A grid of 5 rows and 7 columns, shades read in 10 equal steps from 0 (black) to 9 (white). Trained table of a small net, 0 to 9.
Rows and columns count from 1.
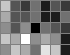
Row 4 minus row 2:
1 3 6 1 5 4 -3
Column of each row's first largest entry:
1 1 1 3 5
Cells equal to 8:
1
